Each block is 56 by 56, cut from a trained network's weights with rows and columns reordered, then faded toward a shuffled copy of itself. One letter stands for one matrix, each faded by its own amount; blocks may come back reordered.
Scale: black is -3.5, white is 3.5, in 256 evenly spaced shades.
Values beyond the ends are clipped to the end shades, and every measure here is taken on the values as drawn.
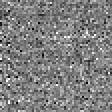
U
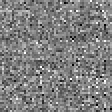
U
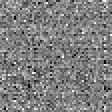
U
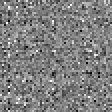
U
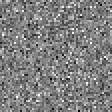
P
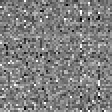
U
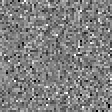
P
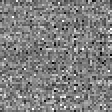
U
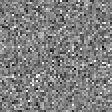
P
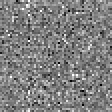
U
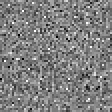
P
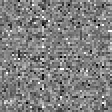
U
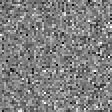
P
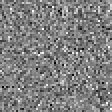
P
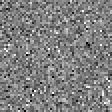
P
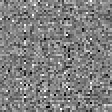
U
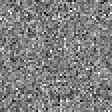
P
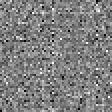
U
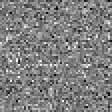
U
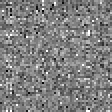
U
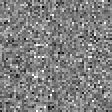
P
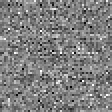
U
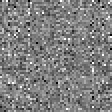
U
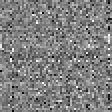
U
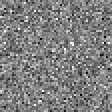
P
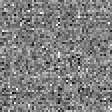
U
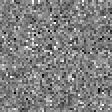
P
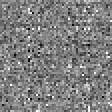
U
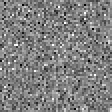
P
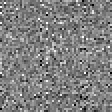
U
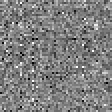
U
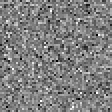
P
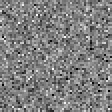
P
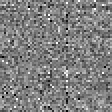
U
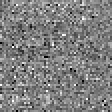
U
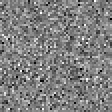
P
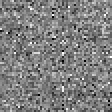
U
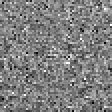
U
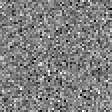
P
